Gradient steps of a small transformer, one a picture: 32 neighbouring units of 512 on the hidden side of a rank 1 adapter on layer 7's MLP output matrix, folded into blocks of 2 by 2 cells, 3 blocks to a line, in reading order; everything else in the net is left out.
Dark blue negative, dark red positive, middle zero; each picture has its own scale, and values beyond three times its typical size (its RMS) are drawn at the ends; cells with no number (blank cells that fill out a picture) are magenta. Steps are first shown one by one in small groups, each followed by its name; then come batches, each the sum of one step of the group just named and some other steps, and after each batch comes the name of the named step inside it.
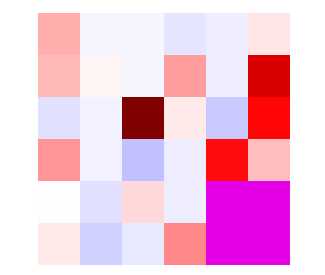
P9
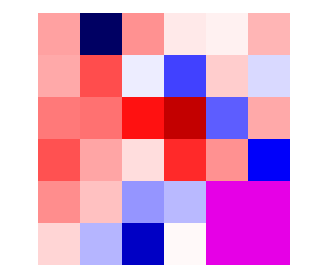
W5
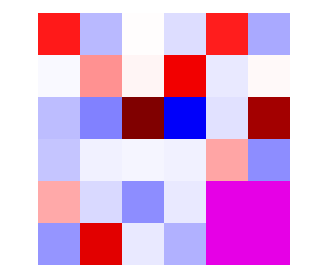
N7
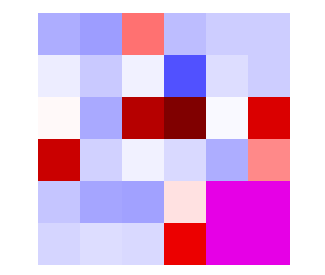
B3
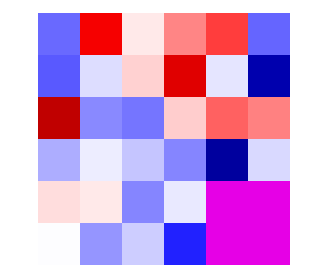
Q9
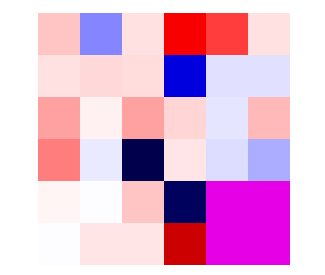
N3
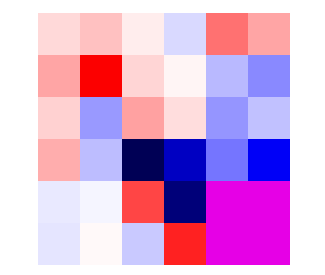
N3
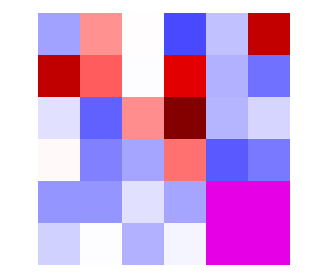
B3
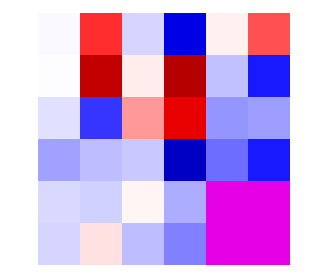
N7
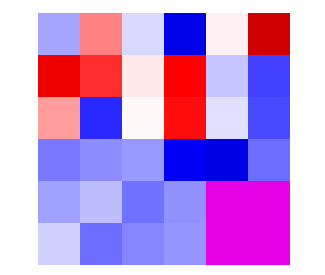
Q9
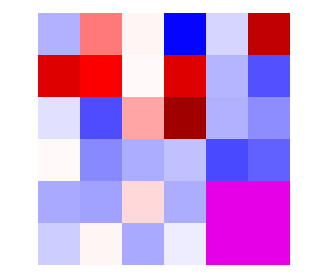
B3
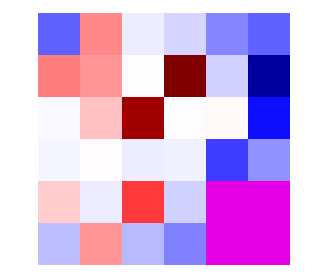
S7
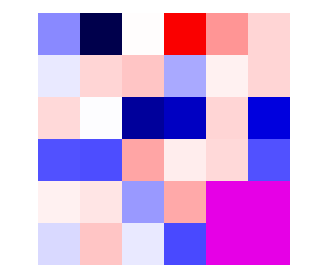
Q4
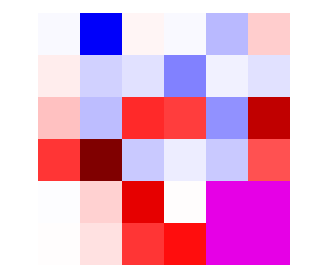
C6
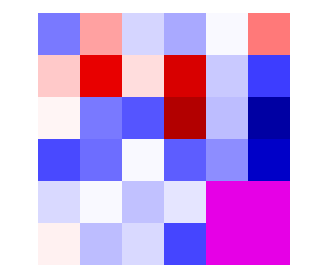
Q4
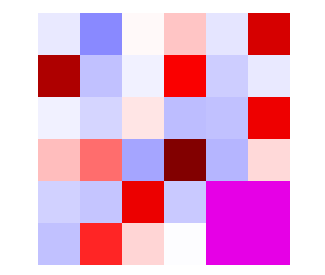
C6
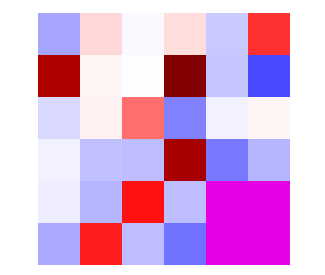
S7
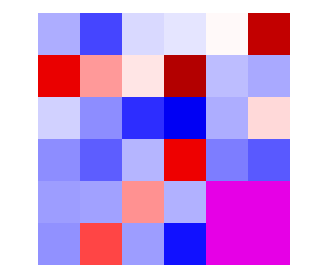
Q4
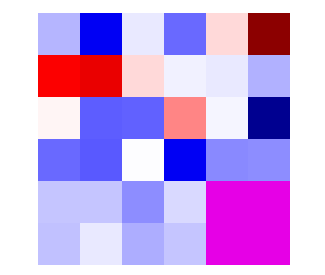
Q4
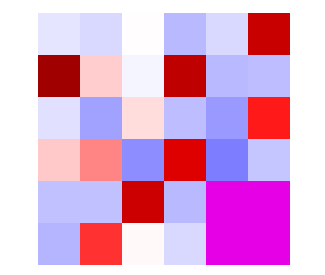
C6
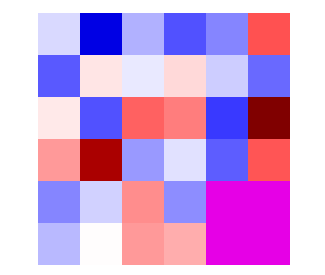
C6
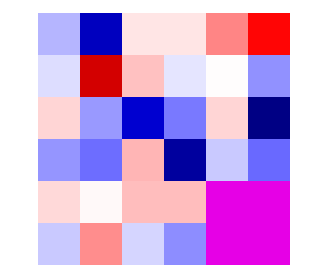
Q4
